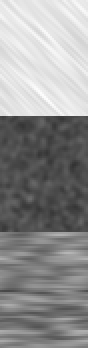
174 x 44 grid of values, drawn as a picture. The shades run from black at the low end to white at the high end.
The table splits into 3 rows of 1 panel. Panel 1,1: very high, slanting down to the right, faint in contrast. Panel 2,1: low, blotchy, faint in contrast. Panel 3,1: middling, streaked across.
